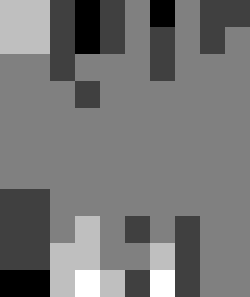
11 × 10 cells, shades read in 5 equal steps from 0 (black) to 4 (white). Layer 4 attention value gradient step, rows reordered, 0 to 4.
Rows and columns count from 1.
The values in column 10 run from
1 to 2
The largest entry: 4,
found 2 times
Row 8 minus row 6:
-1 -1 0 0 0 0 0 0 0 0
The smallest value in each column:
0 0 1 0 1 1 0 1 1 1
